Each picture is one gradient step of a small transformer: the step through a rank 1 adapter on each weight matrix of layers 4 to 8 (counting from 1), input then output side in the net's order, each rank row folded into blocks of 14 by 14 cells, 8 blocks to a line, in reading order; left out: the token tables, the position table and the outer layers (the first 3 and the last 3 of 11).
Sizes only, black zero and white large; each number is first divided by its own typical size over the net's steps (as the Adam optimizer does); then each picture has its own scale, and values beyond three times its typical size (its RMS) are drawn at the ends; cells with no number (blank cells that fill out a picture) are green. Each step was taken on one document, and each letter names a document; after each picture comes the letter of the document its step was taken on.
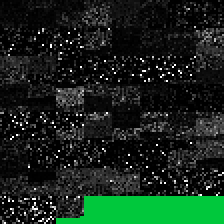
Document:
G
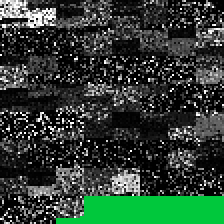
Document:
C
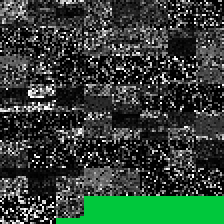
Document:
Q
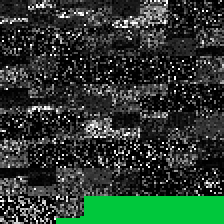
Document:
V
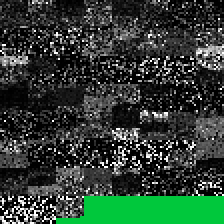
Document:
V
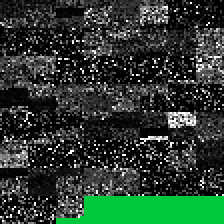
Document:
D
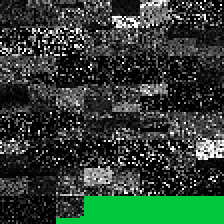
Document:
Q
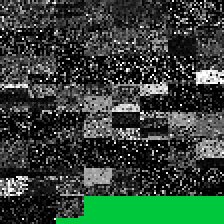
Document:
Q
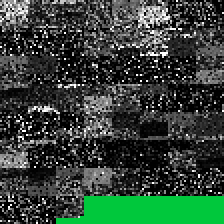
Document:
Q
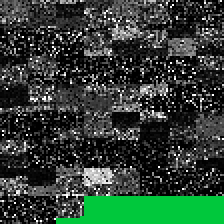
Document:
V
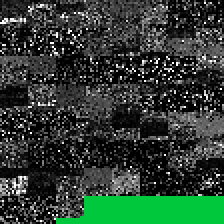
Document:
V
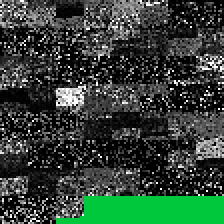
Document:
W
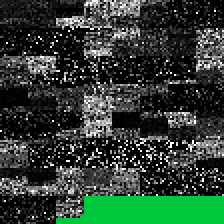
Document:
D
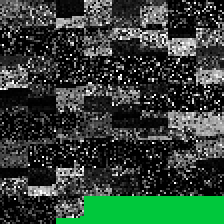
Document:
C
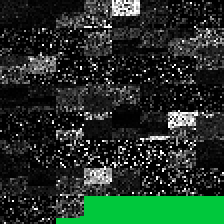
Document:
G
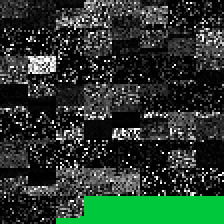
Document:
G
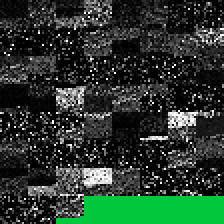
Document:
G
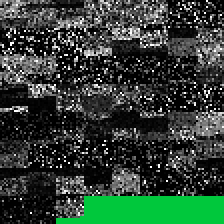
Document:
C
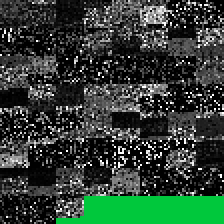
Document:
C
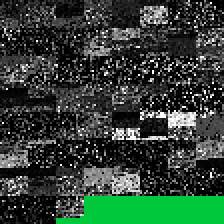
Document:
V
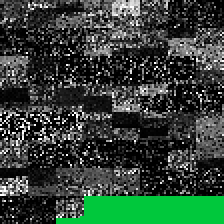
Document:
W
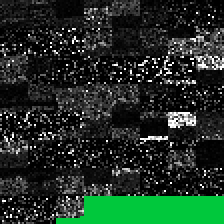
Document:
D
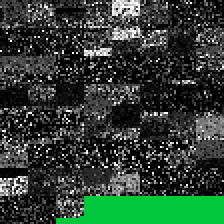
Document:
V
